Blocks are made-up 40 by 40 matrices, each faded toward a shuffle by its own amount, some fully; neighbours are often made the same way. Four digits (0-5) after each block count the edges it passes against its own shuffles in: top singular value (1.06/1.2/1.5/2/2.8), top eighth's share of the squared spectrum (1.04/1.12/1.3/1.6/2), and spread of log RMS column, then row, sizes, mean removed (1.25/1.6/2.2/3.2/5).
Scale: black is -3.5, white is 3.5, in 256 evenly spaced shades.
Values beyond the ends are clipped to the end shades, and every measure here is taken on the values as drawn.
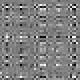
5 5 3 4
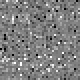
2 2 1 0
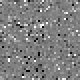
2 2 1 1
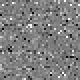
2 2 0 1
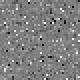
1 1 0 0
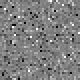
1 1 0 0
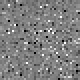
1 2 1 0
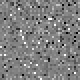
1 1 0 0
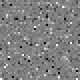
1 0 0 0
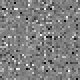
3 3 0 1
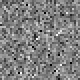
0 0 0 0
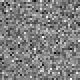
0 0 0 0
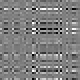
5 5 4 4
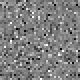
1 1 0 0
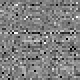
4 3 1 2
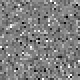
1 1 0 0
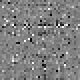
3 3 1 1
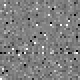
2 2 0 0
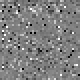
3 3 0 1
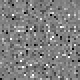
3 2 0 1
